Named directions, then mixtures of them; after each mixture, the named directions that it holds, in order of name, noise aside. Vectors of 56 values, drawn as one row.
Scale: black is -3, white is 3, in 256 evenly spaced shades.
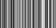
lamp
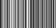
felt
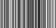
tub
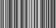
lamp, tub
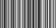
lamp, tub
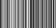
felt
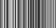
felt, tub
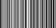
felt, tub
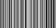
felt, tub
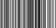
tub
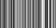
lamp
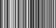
felt, tub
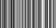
lamp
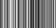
felt, tub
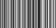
lamp, tub
